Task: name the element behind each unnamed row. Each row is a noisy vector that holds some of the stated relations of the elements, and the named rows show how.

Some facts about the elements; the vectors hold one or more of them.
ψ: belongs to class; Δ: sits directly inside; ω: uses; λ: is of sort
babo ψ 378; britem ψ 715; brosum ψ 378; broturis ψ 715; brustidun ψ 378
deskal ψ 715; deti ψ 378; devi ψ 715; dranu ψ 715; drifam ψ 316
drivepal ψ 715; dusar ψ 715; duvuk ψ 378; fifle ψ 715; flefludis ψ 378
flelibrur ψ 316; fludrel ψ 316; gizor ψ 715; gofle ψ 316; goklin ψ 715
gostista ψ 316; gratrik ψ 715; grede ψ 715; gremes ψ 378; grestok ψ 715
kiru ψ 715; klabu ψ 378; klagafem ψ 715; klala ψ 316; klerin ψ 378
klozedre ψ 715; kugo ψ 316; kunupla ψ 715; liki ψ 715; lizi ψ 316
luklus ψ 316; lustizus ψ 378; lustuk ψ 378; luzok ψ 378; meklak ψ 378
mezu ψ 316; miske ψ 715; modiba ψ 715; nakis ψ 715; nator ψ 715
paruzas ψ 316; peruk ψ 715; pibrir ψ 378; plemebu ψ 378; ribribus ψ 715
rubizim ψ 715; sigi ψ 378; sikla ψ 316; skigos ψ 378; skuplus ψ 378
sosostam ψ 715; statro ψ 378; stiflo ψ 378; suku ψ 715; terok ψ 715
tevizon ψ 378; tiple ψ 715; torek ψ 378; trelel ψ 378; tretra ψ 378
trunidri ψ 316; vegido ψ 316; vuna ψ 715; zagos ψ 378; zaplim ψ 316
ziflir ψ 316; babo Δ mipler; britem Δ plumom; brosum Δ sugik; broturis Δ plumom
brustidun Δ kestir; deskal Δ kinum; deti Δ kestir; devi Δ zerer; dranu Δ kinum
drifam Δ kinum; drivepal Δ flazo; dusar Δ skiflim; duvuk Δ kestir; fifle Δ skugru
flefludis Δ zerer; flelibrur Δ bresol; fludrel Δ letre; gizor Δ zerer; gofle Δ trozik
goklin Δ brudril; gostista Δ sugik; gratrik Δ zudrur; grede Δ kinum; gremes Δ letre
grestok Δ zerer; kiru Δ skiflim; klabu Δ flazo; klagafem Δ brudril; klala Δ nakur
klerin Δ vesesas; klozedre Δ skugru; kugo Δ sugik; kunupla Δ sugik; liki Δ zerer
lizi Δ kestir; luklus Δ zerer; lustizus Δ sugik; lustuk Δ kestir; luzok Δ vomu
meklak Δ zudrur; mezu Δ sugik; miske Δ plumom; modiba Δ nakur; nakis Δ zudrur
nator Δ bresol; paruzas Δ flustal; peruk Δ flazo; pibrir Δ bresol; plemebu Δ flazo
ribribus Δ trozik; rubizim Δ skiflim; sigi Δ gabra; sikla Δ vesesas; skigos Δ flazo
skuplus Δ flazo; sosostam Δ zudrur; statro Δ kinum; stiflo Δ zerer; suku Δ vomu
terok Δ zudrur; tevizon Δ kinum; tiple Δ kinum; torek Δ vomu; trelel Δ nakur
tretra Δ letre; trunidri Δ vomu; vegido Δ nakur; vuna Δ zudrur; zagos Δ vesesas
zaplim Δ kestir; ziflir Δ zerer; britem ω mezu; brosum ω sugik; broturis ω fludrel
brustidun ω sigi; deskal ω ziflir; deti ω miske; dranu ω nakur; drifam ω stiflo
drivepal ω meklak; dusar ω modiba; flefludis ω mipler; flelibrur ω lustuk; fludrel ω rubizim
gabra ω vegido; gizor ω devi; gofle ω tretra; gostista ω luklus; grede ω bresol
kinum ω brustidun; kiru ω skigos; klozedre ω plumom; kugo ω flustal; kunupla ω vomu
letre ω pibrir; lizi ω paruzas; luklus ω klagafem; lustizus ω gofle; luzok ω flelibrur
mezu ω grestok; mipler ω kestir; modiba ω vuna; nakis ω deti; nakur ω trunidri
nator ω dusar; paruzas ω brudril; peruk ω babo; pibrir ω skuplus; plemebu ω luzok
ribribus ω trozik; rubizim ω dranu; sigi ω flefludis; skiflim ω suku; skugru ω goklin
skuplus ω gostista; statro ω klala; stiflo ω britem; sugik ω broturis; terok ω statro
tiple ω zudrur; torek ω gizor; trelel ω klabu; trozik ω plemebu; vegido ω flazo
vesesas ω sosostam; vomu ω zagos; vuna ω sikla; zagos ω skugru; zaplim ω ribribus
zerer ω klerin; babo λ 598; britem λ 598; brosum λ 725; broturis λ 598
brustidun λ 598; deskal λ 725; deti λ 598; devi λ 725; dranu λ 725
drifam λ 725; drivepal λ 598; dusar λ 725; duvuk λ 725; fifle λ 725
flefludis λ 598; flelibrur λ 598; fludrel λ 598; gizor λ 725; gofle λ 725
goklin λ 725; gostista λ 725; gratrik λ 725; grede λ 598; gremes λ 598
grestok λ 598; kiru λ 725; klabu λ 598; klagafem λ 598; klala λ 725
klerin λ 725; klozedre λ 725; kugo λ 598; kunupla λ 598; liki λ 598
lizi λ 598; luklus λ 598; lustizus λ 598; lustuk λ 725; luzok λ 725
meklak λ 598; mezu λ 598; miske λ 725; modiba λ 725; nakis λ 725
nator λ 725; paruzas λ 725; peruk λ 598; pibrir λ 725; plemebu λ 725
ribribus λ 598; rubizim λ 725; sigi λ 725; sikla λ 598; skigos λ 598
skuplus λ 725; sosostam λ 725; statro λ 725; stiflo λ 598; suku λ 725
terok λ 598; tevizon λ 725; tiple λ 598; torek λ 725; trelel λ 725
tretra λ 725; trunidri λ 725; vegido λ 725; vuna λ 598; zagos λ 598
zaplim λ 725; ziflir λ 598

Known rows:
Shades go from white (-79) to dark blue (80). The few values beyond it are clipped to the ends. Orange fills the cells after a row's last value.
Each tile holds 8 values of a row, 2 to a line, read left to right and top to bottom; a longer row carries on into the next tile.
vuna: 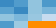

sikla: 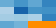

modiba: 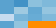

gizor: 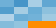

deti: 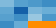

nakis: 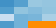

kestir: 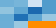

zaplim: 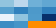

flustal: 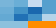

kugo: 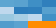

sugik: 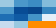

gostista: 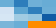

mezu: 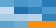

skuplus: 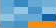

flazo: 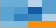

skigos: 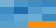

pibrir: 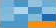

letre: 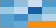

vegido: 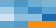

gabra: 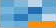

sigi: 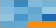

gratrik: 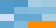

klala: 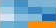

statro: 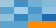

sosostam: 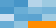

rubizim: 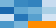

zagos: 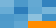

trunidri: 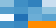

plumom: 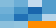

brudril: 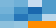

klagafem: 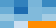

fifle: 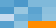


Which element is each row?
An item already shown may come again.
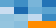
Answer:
luklus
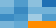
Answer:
stiflo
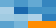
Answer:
sikla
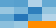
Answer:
kinum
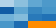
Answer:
plemebu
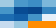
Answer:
sugik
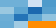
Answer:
kestir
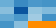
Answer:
brustidun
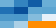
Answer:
broturis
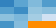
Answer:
terok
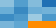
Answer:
stiflo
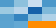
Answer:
letre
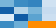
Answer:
dranu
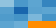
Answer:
babo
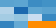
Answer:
lizi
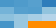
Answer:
kunupla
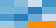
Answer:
zerer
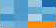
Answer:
flefludis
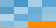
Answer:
gizor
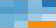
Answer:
liki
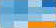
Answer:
grestok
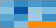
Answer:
brustidun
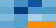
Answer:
fludrel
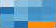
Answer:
luzok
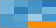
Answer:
lustizus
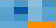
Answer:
meklak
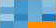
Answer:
duvuk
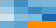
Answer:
klala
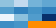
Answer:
zaplim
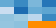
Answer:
luklus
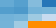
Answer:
liki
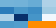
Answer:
nakur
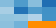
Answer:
ziflir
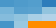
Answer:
kunupla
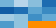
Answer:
ribribus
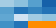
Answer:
flelibrur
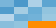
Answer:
gizor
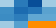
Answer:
brosum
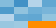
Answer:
devi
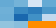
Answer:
zudrur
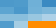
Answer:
britem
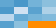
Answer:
deskal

